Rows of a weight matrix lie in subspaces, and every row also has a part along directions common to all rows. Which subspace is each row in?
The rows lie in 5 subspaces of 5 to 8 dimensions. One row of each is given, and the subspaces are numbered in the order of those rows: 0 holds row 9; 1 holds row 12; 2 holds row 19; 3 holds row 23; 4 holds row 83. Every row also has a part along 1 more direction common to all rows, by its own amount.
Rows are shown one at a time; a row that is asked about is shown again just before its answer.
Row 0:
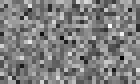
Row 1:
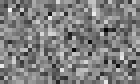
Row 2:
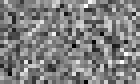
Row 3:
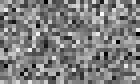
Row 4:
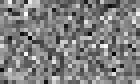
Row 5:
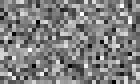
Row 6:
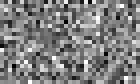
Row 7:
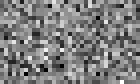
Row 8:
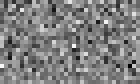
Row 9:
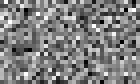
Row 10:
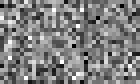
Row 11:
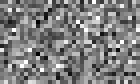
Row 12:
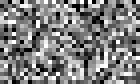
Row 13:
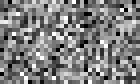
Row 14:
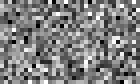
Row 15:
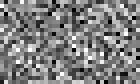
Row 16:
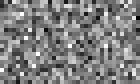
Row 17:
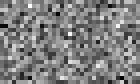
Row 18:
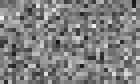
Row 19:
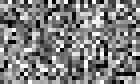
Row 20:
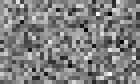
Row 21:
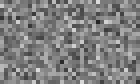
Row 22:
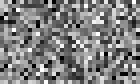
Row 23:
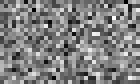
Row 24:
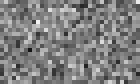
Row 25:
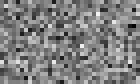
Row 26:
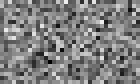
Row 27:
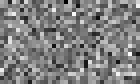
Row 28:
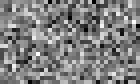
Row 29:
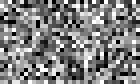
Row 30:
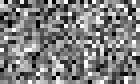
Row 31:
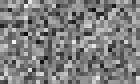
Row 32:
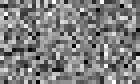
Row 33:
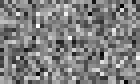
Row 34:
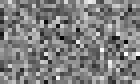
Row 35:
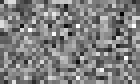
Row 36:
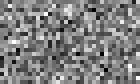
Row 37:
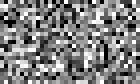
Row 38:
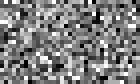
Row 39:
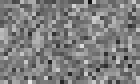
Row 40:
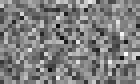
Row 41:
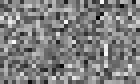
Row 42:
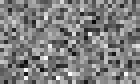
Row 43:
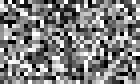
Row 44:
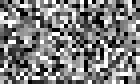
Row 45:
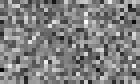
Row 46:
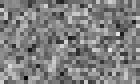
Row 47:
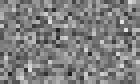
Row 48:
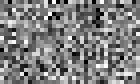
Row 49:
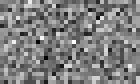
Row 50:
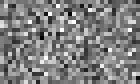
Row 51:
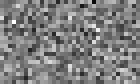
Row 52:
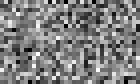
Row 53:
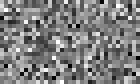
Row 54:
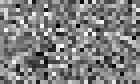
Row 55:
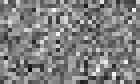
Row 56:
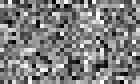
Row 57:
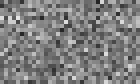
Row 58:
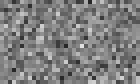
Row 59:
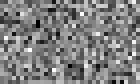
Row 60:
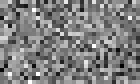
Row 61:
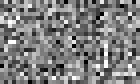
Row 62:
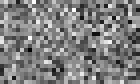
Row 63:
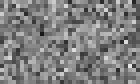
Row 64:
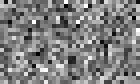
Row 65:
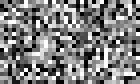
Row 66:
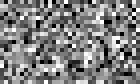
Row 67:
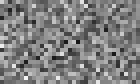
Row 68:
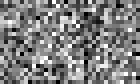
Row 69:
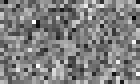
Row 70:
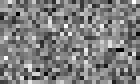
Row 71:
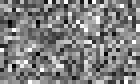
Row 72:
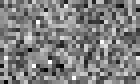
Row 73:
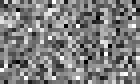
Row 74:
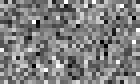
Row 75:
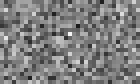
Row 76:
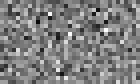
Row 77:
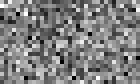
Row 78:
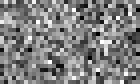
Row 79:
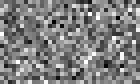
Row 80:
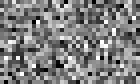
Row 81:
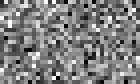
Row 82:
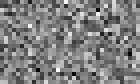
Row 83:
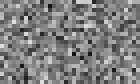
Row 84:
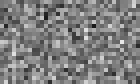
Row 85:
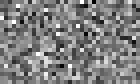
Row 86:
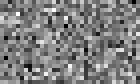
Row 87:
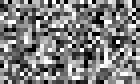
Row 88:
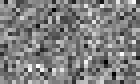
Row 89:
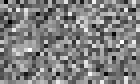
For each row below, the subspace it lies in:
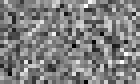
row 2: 4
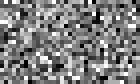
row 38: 1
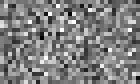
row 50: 2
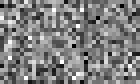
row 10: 2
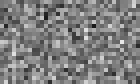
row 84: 0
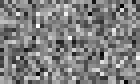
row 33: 2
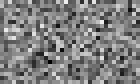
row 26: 4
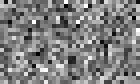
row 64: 3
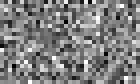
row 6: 0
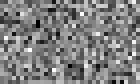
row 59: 3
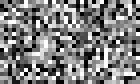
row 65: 1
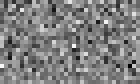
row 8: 2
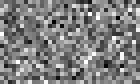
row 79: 4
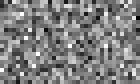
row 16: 3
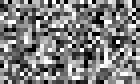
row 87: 4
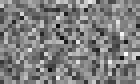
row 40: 4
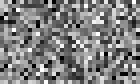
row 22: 1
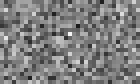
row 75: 1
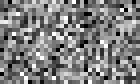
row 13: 4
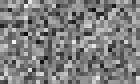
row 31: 2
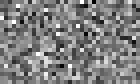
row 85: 4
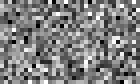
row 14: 4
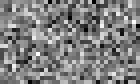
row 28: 0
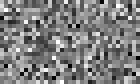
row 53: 1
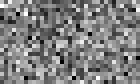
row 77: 2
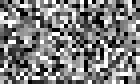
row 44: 3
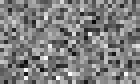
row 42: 0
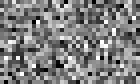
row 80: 3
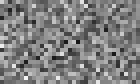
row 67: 0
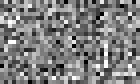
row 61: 2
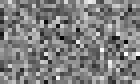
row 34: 4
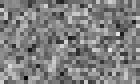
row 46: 4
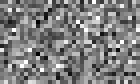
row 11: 0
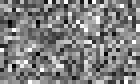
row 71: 0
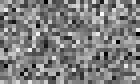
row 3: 1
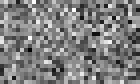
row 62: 3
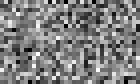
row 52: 0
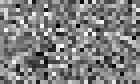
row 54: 4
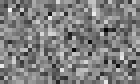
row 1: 2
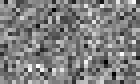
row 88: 3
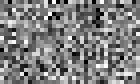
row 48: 2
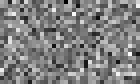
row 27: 2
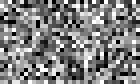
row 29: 1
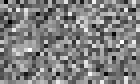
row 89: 0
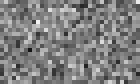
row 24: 3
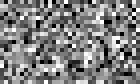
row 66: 4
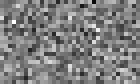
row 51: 4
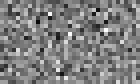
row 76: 2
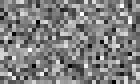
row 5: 3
